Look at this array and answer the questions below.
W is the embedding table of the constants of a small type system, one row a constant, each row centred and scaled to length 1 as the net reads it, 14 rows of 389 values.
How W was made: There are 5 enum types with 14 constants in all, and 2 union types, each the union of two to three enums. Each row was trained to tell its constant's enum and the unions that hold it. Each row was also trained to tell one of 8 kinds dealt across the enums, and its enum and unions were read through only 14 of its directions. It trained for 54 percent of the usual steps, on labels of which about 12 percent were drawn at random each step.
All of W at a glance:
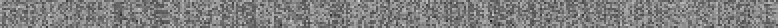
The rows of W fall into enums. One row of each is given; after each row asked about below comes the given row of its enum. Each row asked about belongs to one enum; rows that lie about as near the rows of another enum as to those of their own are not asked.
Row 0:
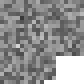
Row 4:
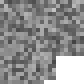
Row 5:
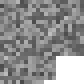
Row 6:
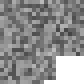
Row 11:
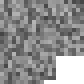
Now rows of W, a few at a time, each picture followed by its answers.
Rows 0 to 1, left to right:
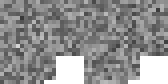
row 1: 4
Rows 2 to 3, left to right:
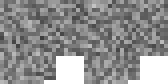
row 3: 5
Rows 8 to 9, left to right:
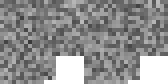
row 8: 5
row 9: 4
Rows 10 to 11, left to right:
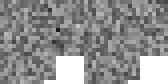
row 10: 6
